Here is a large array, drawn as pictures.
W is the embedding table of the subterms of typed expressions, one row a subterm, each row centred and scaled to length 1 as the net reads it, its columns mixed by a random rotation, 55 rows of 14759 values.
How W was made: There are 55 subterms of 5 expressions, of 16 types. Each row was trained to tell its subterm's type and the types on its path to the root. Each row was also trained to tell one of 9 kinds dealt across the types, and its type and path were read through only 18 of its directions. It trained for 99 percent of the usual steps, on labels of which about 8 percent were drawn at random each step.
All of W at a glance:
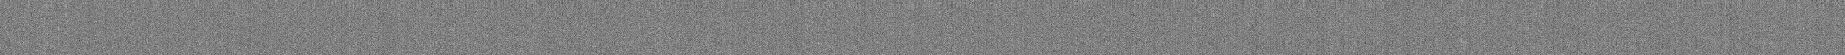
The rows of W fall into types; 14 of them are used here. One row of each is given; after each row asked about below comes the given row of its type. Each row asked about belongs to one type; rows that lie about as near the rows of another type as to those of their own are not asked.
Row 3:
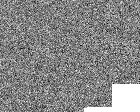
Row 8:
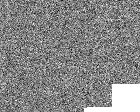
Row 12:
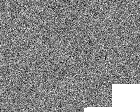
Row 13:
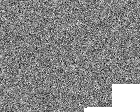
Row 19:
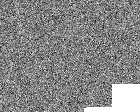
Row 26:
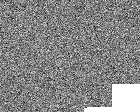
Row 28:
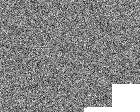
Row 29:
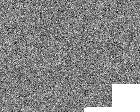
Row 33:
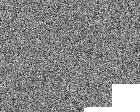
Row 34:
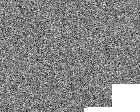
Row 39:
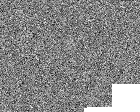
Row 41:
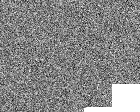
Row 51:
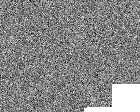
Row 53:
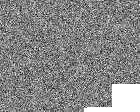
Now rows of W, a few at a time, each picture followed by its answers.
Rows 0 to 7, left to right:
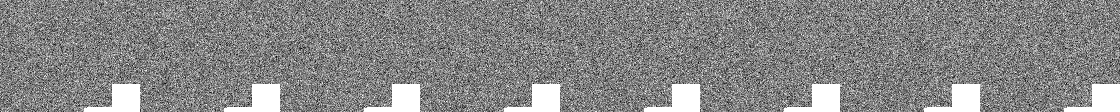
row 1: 12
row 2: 3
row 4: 33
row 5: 12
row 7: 33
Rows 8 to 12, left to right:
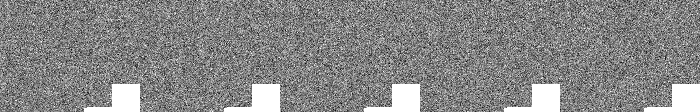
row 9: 53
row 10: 34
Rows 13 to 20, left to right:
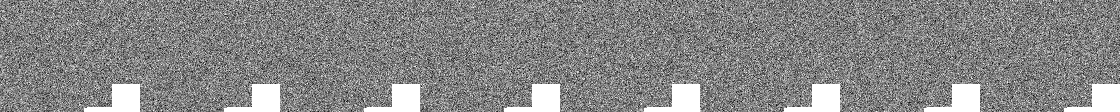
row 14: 33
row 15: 13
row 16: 8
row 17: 41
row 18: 51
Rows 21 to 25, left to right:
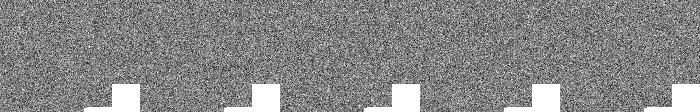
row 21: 26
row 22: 41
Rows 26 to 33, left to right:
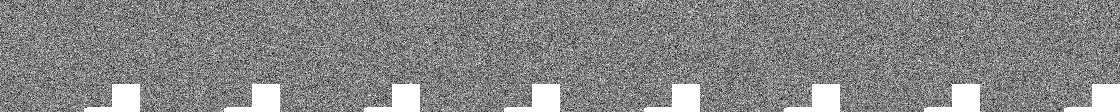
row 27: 19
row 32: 28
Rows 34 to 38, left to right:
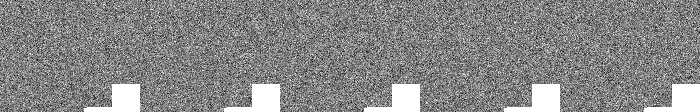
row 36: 12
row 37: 3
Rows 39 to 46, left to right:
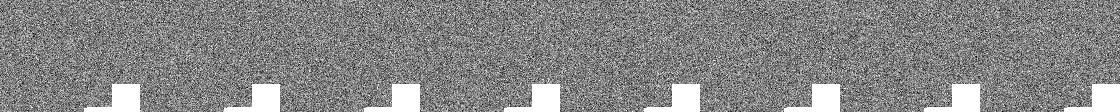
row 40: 26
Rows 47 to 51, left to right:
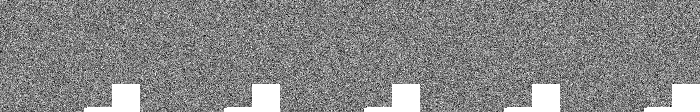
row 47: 13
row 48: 53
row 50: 8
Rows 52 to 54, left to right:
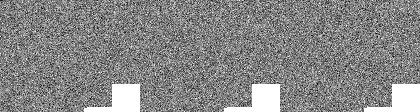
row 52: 26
